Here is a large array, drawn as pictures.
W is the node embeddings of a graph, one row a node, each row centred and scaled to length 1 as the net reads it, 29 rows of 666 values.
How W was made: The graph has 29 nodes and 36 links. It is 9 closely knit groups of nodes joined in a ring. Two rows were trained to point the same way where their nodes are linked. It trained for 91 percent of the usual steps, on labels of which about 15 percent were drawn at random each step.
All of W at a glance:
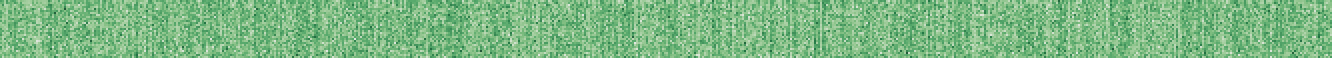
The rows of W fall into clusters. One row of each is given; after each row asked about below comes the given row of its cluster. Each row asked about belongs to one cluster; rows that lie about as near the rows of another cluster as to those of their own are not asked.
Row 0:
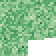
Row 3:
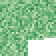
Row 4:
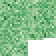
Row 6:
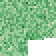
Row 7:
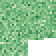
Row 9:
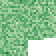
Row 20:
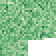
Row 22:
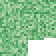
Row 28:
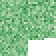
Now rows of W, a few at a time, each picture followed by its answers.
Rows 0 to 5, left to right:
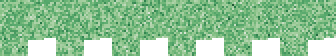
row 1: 0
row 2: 3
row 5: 9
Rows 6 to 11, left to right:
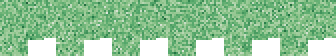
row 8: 28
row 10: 6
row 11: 22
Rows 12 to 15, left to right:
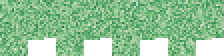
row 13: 6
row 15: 0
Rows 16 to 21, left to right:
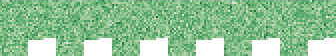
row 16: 9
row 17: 0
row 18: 20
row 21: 9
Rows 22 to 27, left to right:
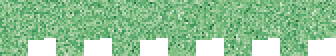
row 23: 7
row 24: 7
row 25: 3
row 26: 22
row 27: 4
